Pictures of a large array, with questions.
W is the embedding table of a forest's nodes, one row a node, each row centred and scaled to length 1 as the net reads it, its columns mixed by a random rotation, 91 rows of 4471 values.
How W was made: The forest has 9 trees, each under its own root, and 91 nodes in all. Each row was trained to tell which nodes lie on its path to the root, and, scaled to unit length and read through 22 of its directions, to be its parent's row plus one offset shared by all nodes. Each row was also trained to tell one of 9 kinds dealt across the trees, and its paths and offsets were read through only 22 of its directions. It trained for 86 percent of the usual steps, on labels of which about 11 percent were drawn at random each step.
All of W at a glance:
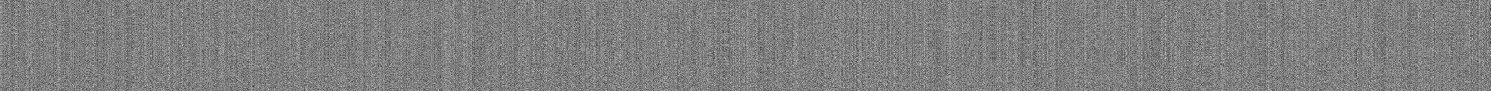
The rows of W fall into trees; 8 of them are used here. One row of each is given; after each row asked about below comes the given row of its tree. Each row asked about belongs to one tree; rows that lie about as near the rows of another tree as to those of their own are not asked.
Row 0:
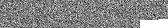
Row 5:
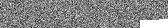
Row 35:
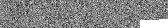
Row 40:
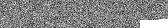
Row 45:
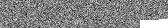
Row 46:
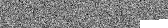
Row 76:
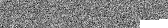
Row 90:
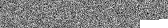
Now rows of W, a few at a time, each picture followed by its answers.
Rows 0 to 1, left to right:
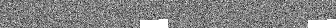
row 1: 76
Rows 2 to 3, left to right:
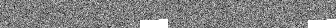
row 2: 5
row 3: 35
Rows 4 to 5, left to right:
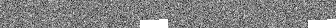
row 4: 5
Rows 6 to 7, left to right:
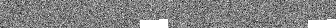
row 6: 90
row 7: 76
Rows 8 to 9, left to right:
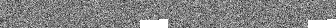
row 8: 5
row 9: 45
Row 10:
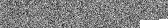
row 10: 35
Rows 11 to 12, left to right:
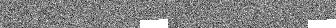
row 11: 35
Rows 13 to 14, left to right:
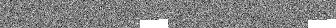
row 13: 90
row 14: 45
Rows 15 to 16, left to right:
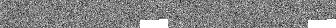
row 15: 35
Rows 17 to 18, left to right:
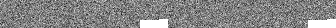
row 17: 46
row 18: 90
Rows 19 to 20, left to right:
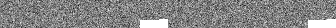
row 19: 40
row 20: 90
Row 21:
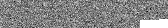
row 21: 35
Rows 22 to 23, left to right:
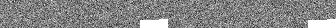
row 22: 5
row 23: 90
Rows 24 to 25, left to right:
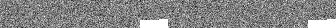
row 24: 35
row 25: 76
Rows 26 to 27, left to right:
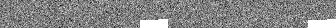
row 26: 46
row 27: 35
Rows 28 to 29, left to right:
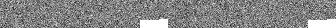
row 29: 35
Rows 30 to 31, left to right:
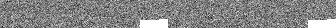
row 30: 76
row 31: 90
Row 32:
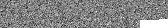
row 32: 90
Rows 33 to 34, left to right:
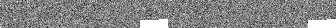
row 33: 45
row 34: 76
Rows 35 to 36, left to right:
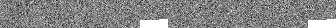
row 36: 45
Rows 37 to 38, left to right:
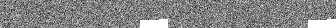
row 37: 76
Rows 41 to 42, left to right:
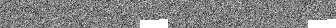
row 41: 90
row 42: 35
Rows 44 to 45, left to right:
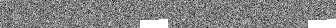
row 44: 76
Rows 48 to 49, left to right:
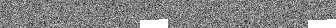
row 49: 0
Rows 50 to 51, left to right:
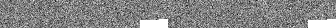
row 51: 5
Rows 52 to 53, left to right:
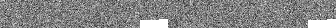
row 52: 76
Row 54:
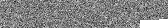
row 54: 76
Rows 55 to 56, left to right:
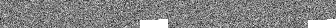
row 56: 90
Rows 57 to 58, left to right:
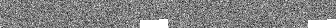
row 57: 46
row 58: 76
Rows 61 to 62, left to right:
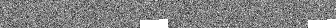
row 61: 45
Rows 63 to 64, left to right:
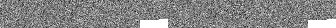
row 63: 46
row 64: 0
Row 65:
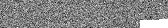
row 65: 5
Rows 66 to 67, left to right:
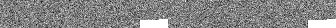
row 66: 45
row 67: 46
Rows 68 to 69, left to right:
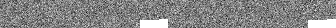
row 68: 90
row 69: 35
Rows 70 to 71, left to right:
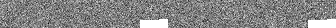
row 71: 5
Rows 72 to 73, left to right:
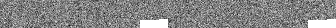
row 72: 76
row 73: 5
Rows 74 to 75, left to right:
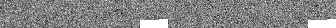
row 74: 46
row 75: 40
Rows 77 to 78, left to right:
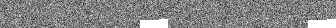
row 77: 76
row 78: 35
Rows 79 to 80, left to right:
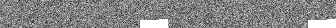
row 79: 46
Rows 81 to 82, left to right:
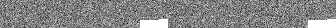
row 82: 35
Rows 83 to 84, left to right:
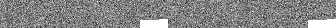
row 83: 40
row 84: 5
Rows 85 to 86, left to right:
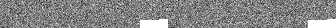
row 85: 90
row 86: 90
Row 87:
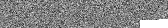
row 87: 45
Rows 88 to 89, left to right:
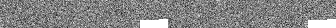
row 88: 46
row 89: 5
